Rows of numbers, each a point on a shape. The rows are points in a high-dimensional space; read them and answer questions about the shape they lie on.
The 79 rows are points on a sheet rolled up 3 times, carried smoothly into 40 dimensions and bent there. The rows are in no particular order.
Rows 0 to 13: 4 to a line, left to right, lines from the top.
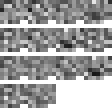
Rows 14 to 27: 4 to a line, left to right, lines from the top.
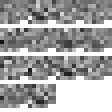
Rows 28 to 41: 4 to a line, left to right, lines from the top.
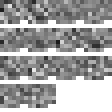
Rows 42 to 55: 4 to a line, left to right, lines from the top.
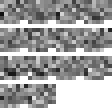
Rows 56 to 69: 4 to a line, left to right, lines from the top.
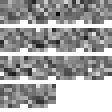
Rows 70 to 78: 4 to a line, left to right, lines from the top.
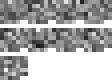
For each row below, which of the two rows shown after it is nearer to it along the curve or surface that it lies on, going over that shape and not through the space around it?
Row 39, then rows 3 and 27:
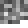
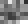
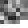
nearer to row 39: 27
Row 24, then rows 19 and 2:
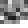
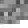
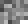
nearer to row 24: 2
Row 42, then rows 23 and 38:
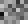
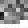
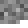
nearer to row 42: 23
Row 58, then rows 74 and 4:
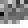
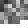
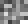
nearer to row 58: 4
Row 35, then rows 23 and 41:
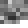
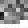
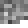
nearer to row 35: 41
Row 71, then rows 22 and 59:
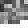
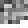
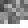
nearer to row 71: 22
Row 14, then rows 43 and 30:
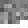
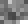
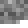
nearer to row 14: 43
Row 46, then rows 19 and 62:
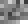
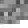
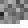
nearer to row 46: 62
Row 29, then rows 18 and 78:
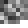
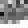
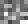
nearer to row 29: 78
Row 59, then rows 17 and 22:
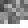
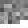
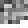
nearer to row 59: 17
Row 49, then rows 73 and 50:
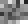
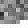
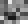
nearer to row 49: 73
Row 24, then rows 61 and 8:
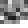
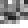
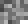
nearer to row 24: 61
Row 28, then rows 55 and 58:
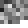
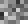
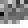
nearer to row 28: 55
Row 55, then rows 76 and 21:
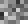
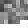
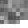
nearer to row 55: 76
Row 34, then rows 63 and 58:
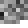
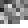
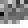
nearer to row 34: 58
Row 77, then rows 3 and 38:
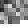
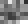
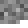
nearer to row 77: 3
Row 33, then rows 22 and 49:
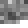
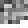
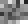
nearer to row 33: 49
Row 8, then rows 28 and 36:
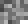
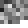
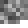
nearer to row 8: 36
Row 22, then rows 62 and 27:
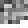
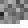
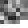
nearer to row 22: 27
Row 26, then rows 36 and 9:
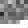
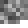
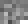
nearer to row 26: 9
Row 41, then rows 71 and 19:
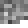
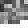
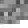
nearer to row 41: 19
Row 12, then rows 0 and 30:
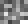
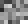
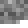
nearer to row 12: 0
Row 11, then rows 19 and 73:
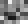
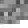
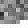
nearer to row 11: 73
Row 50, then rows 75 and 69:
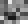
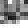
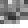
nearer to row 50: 75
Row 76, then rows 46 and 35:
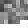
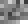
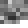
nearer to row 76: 35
